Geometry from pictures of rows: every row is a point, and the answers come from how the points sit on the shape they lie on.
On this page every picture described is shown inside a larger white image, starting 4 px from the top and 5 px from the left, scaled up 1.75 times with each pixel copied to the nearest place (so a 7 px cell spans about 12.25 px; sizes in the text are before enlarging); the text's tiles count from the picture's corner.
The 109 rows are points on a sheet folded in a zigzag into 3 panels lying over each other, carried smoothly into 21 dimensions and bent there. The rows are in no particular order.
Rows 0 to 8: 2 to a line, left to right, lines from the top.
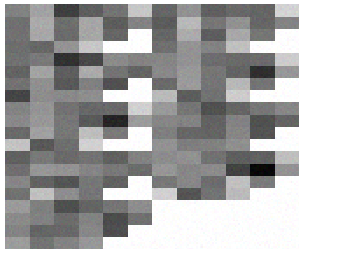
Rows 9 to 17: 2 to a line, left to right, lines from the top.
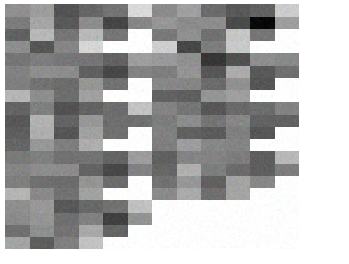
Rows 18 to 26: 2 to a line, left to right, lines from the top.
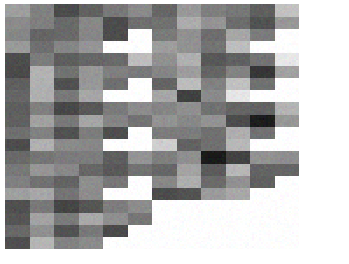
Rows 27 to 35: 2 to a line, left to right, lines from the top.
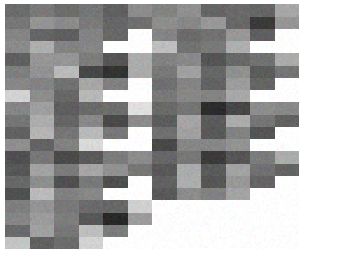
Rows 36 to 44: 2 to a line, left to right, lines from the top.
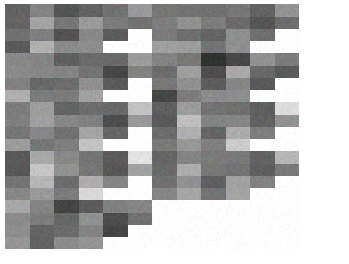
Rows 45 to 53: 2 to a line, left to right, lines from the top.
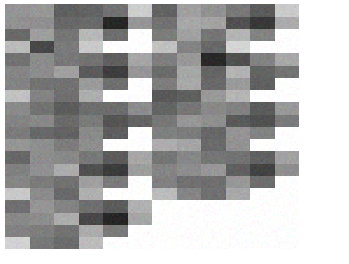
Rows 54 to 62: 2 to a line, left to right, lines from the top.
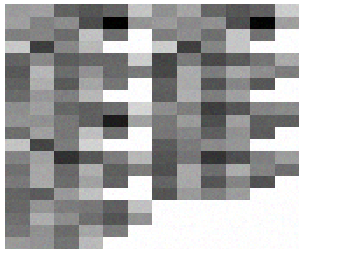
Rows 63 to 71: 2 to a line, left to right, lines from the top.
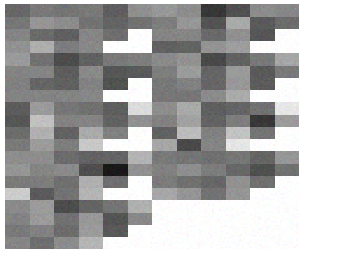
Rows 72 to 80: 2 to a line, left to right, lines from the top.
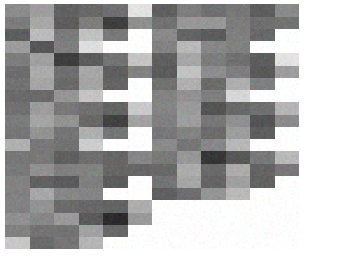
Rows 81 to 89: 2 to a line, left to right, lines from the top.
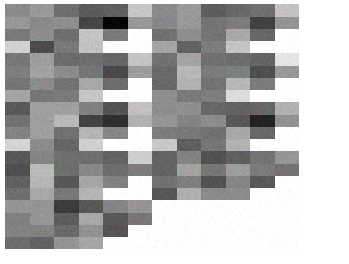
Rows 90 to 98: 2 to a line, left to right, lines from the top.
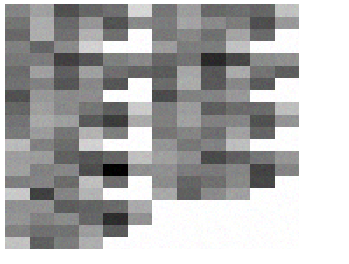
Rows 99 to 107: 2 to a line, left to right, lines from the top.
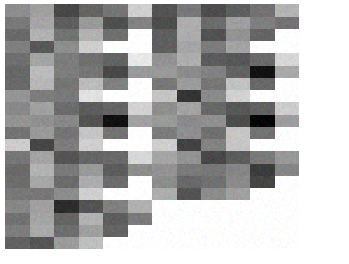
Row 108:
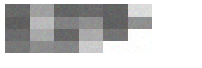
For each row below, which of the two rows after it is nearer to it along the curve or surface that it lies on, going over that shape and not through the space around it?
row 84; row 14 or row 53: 53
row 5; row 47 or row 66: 47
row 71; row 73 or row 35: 35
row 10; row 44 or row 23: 23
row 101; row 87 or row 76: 87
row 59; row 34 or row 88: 88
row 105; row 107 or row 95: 107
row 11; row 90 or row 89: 89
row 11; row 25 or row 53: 53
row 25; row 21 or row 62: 21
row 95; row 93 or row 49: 93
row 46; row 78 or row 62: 62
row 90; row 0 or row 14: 0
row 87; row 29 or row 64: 64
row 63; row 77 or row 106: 106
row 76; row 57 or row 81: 81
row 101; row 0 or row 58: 0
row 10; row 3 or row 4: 4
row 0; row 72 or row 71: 72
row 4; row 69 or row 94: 94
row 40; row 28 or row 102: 102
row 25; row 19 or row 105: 105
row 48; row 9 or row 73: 9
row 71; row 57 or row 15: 57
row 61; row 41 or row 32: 32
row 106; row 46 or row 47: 47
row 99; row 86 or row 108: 108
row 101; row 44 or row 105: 105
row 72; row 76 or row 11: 76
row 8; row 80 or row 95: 80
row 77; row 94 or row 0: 94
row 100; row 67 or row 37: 67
